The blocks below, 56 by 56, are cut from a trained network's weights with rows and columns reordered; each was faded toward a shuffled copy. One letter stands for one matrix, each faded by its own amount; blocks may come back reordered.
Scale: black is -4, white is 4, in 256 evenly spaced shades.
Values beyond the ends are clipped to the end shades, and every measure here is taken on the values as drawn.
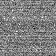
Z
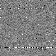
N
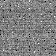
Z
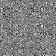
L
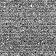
Z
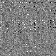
N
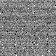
Z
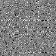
L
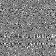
L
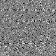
L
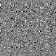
N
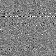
N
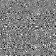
L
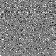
L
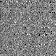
N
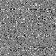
L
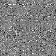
L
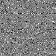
L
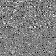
L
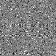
L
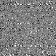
L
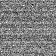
Z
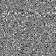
L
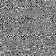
L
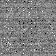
Z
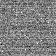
Z
